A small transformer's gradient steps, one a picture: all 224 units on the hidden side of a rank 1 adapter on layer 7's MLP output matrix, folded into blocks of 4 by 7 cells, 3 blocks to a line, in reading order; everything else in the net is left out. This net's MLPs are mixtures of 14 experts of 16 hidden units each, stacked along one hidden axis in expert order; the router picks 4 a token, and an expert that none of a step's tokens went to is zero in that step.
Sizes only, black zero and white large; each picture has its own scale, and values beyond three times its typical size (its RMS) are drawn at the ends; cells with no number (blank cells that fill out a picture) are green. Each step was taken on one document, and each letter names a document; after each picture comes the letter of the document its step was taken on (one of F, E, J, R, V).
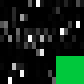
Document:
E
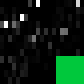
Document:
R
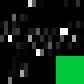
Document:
R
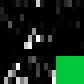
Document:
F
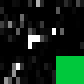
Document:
F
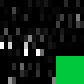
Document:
E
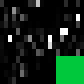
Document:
R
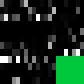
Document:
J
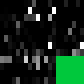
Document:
J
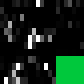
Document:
F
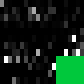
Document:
J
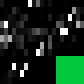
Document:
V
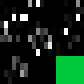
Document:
R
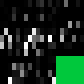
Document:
E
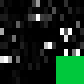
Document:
J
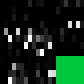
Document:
E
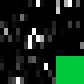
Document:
F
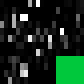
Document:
R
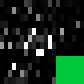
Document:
E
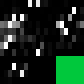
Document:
V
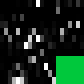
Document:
F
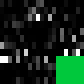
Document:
J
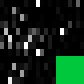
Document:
E
